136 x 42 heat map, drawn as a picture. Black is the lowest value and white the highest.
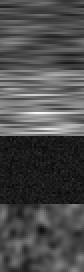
It is made of 4 by 1 panels. Panel 1,1: low, streaked across. Panel 2,1: middling, streaked across, strong in contrast. Panel 3,1: very low, fine-grained, faint in contrast. Panel 4,1: low, blotchy.
